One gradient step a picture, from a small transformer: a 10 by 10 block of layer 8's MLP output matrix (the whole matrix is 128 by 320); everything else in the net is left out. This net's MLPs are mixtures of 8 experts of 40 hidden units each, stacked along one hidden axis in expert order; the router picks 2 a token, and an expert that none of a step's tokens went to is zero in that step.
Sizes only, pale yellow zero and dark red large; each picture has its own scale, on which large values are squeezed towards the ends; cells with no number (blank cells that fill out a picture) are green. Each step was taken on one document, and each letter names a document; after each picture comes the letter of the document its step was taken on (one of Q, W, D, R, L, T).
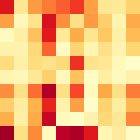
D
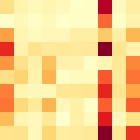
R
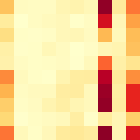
R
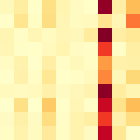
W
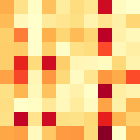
D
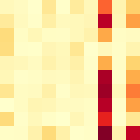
R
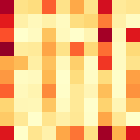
R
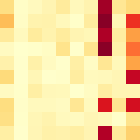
W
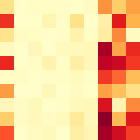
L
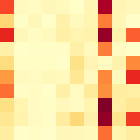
W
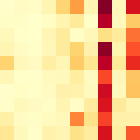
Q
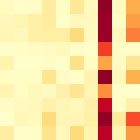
R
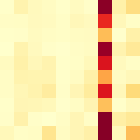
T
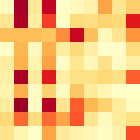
D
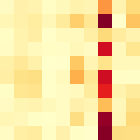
T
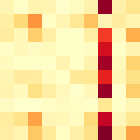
T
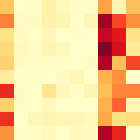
L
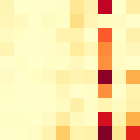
Q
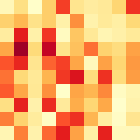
D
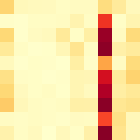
Q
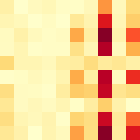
Q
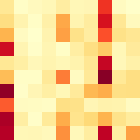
D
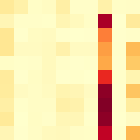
W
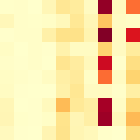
Q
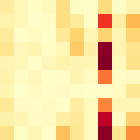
W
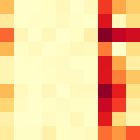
L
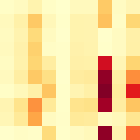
T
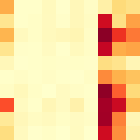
L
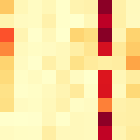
T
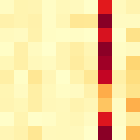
T
